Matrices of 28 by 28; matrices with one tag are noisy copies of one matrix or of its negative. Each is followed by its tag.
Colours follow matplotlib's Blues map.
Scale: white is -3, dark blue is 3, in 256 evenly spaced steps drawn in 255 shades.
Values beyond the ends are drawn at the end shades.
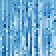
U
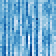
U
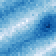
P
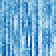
U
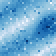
P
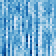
U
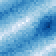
P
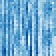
U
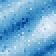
P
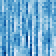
U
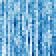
U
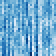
U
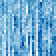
U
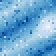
P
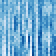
U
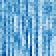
U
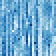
U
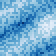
P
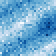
P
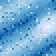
P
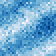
P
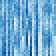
U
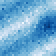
P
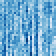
U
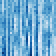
U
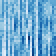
U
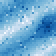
P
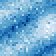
P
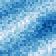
P
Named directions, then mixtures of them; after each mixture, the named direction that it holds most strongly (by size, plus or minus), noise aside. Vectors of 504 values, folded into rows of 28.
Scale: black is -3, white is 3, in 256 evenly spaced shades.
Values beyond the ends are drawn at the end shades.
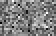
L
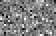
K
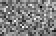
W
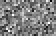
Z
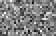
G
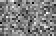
L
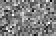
Z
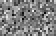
Z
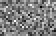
W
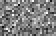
Z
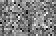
L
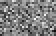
W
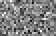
G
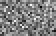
W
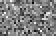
G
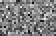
G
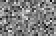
Z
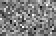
W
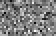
G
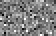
K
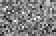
W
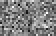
L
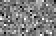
K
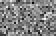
G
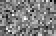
Z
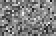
Z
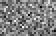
W
